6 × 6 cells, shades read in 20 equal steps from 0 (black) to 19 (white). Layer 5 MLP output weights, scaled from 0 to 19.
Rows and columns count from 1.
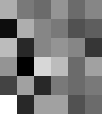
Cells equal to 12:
4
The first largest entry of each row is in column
1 2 1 3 2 1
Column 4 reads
11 9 11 14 9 12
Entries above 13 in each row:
0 0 1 2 0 1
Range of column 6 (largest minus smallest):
8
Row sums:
59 46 52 61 46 60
